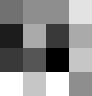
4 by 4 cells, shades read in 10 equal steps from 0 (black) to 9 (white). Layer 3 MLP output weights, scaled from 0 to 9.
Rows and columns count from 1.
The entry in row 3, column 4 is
7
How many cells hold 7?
2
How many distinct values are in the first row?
3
